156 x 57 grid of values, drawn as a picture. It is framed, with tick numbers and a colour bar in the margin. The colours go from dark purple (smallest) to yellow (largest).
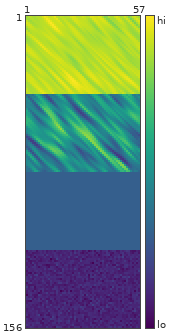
It is made of 4 by 1 panels. Panel 1,1: very high, slanting down to the right, faint in contrast. Panel 2,1: middling, slanting down to the right, strong in contrast. Panel 3,1: low, flat. Panel 4,1: very low, fine-grained, faint in contrast.
